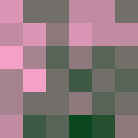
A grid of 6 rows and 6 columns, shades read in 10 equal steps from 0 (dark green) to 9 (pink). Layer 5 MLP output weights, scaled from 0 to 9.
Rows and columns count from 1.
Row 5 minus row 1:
-2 0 0 -2 -4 0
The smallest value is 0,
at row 6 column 4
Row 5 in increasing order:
3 4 4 4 5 6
